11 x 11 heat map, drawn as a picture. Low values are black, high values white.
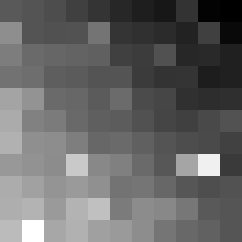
Roughest part: bottom right. Ninth with the highest average: bottom left. Ninth with the lowest average: top right. Stripes: none. Slope: up to the bottom left.
